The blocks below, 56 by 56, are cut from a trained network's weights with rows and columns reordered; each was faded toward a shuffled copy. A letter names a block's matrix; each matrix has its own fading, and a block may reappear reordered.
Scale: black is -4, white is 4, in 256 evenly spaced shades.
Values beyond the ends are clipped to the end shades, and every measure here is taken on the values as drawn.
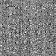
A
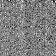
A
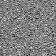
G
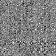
A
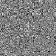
G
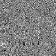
G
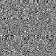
G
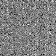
A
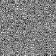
G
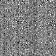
A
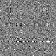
G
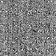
A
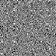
G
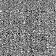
A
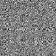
G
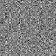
G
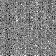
A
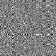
G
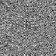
G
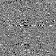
G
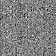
A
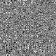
G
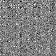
A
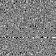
G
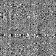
A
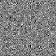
G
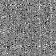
A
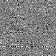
G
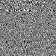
G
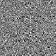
G
